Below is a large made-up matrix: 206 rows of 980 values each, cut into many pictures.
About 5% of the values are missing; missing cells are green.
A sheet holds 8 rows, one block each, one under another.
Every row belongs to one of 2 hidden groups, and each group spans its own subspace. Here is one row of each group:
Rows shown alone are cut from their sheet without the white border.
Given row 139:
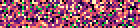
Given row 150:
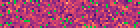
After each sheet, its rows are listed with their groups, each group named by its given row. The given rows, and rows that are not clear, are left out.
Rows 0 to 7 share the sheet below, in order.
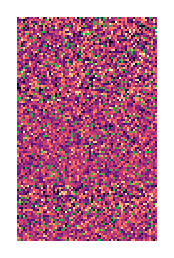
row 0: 150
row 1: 150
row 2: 139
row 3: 150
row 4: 150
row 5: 139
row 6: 139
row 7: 139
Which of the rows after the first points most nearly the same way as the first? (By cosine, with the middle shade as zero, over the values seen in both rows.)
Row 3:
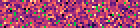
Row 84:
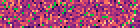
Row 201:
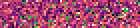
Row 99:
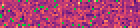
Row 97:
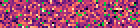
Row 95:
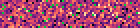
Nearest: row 95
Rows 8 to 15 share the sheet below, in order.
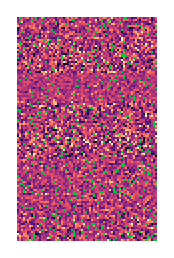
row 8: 139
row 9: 139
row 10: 150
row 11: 139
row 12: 150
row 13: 150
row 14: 150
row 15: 139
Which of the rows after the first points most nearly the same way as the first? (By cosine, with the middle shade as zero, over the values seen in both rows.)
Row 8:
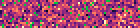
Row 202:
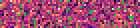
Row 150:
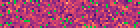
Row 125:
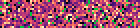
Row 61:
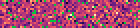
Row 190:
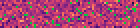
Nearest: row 202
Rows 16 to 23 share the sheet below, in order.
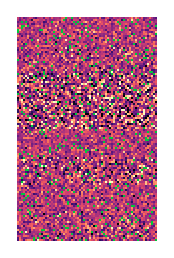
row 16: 139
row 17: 139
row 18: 150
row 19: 150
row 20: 150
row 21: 150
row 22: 139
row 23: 150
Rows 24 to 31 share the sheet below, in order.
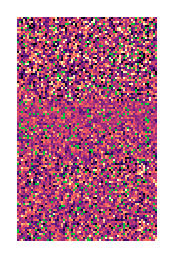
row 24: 139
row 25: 150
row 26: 139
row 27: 139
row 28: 150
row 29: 150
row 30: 150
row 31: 150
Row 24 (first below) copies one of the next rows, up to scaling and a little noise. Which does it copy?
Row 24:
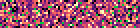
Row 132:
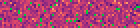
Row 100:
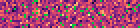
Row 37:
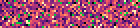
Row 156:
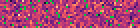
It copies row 100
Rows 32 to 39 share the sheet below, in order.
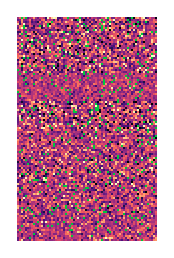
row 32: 150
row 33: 139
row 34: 150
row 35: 139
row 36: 139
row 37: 139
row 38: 139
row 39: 150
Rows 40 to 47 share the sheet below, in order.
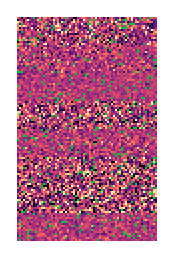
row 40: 139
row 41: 139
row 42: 139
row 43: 139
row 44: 150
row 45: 150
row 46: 139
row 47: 139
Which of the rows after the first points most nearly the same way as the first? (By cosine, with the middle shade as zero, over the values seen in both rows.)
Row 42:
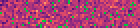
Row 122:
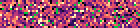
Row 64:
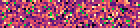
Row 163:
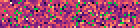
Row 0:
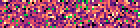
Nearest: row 122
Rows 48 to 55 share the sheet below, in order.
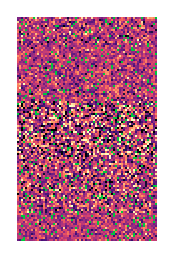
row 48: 139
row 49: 139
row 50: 139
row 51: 139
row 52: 150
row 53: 150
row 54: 139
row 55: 139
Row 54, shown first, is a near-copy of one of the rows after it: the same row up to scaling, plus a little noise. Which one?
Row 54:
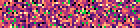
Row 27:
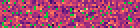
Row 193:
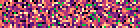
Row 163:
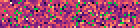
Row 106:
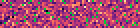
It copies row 193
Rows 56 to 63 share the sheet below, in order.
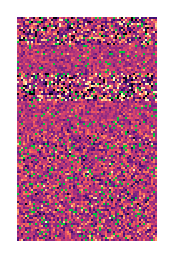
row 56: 139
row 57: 150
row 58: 139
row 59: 139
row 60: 139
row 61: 150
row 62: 150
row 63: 150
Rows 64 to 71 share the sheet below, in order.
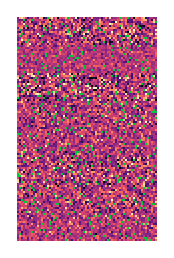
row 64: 150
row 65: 139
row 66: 139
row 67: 139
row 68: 139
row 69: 139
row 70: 150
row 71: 139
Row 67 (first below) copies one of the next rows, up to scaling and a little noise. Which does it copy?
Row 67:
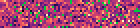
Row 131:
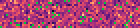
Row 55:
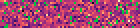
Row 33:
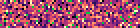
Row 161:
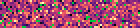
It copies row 55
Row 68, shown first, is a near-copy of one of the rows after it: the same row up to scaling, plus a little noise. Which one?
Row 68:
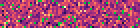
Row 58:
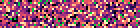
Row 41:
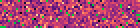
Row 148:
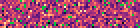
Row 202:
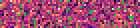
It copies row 148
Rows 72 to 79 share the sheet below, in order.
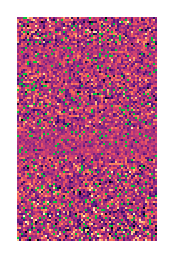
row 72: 139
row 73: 150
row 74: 150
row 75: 139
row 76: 139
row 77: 150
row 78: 139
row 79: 150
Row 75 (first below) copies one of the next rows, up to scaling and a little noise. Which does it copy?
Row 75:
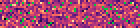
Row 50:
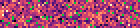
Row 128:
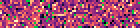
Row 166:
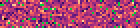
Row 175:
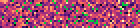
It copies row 166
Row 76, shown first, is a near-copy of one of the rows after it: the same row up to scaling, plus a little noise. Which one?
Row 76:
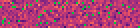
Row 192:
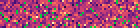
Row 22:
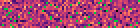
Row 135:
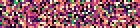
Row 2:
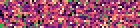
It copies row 22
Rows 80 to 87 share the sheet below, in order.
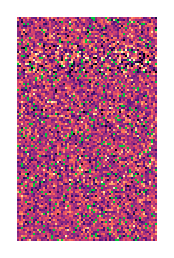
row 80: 139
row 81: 150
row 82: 139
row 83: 150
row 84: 139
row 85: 139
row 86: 150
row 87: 150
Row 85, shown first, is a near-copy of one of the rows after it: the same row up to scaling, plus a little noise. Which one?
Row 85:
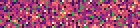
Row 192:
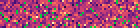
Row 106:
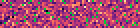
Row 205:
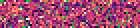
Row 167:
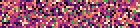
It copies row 192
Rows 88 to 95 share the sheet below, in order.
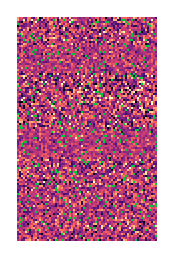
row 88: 139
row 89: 150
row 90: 150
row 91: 139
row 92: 139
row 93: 139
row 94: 139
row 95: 150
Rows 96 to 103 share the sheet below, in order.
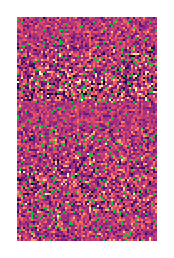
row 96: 150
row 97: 139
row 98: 139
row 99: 139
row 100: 139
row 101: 139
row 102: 150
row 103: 139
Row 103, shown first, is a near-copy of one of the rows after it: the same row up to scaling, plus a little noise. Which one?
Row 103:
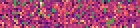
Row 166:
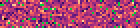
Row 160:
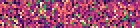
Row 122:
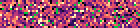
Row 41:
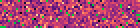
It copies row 160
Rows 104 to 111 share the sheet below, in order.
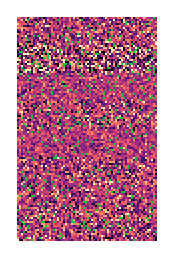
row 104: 150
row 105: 150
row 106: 139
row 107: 150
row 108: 139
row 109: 150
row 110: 139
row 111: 150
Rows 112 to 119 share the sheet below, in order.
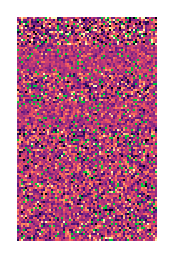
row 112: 150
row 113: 150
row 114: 150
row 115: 150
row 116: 139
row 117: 150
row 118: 150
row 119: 150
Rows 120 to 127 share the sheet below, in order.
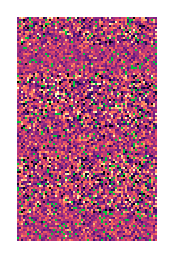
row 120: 150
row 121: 150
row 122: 139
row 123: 150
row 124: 139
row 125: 150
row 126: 150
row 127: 150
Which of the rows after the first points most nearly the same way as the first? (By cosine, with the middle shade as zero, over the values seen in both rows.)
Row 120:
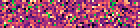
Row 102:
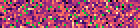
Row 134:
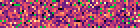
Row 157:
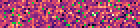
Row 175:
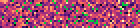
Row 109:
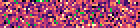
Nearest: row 157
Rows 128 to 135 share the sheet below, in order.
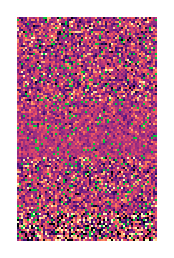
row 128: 139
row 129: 150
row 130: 150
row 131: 139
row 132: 139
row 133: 150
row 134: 139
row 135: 139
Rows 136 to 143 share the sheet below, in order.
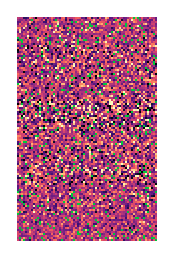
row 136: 139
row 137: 139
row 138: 139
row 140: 150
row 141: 150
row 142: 139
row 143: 150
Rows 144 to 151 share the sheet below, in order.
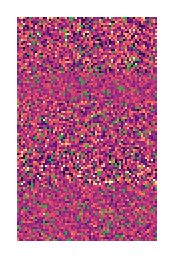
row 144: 150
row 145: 150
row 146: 150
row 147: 139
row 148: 139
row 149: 150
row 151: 150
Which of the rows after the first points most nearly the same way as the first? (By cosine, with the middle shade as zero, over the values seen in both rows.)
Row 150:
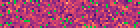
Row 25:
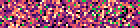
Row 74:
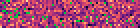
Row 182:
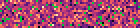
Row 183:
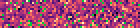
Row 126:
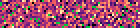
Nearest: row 183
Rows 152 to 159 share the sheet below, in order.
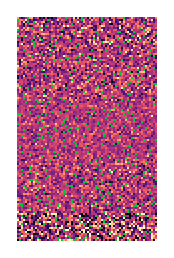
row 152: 150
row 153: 139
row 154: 139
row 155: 139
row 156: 139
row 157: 150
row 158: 150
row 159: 150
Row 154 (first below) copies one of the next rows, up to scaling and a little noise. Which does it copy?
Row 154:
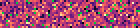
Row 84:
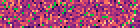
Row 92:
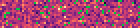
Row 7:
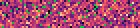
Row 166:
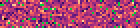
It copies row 7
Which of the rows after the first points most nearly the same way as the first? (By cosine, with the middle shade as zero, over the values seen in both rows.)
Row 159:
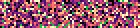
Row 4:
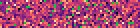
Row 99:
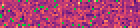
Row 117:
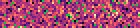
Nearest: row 117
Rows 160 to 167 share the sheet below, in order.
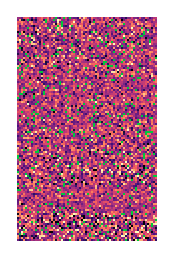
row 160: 139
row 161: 139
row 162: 139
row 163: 139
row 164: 150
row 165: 150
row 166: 139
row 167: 139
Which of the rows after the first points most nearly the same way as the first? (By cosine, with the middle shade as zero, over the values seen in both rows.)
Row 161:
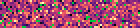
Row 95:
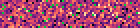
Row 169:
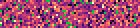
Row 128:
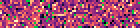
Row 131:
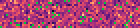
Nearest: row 128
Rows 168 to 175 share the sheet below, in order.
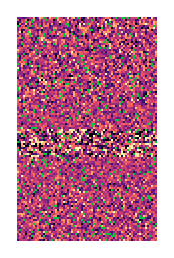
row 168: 139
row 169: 139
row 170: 139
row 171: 150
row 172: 139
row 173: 139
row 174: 139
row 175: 139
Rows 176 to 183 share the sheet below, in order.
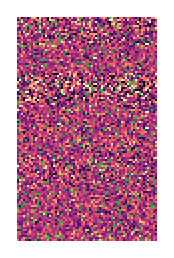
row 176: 139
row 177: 150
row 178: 150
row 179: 139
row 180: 150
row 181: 139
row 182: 139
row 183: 150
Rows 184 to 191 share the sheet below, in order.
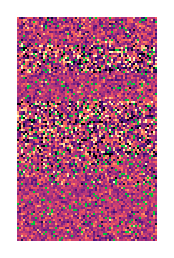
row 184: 150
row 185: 150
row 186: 150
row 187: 139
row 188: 150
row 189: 139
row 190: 139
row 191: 150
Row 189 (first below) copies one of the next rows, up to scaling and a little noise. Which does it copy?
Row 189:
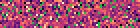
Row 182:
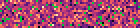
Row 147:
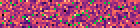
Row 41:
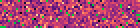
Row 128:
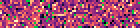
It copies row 41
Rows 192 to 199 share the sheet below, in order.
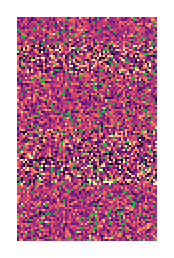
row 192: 139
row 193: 139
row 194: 150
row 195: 150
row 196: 150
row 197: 150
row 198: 139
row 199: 150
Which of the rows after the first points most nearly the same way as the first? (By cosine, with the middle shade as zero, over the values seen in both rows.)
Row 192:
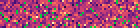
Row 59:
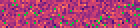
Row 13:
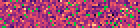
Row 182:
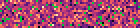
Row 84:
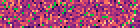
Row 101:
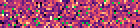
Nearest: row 13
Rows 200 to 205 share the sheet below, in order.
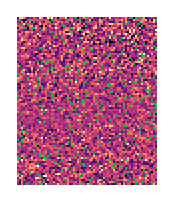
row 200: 150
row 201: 150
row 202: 139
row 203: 150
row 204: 150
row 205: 139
